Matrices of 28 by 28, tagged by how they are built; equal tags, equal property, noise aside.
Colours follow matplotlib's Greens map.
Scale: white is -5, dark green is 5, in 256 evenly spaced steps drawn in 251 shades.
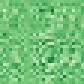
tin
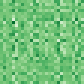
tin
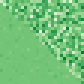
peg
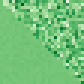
peg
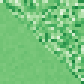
peg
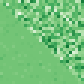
peg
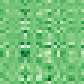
tin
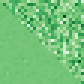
peg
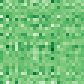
tin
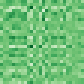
tin
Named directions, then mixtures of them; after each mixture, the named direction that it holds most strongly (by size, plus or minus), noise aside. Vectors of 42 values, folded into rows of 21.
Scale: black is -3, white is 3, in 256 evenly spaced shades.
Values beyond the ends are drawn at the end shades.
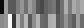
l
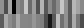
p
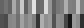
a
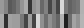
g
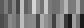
a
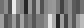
p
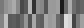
g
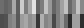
a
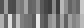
g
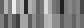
p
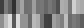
l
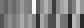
a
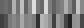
a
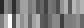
l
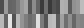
l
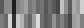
l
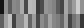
l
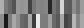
g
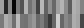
p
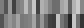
p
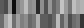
p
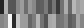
l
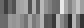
p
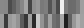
g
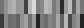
g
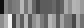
l
